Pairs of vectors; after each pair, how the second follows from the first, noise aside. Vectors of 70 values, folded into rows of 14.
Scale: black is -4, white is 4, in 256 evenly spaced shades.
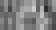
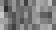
wrapped around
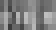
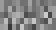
sign-scrambled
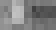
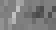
partly zeroed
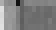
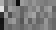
sign-scrambled
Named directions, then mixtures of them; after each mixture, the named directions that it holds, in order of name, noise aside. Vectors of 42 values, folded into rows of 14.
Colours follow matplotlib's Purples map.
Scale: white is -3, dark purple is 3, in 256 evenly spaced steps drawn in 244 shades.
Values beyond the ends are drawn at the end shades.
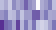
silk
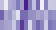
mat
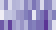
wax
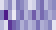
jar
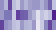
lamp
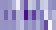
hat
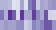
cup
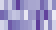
hat, jar, lamp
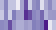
hat, wax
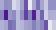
hat, jar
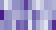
mat, silk, wax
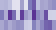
cup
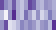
jar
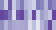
jar, lamp, wax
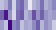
jar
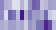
cup, silk, wax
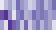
jar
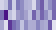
jar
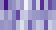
mat
